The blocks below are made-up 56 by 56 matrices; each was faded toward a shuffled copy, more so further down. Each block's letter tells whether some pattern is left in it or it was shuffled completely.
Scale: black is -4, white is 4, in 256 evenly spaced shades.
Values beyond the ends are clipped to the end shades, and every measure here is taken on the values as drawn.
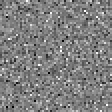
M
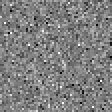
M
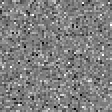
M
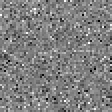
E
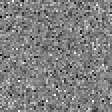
M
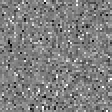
E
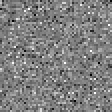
E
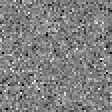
E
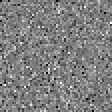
E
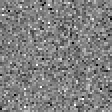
M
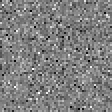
E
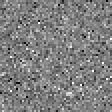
M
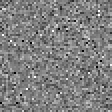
E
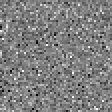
E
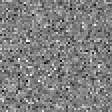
E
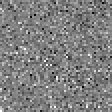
E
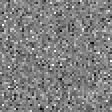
E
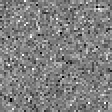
M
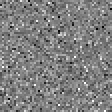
E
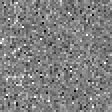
E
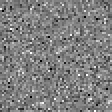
M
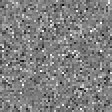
M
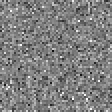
E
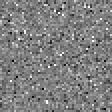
M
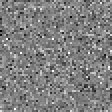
E
